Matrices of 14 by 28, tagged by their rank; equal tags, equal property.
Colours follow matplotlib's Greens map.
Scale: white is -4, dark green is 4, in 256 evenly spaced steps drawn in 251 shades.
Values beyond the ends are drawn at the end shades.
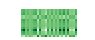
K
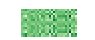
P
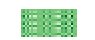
K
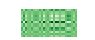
K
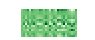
P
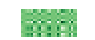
K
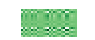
K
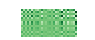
K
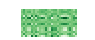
P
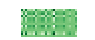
K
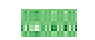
K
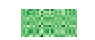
P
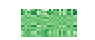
P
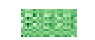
P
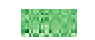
P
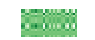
K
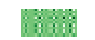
K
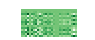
P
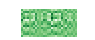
P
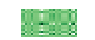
K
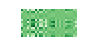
P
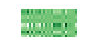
K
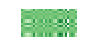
K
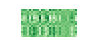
P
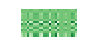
K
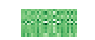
P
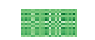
K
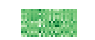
P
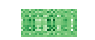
P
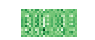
P
